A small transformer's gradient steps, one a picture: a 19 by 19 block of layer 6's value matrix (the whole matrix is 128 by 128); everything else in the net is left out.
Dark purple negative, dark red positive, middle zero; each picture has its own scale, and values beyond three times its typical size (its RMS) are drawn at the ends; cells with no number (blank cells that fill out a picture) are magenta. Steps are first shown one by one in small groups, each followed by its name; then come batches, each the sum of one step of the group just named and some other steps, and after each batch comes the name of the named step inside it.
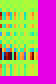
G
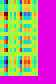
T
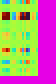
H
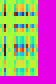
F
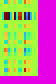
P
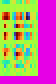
H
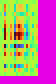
F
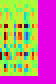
G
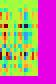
G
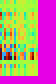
G
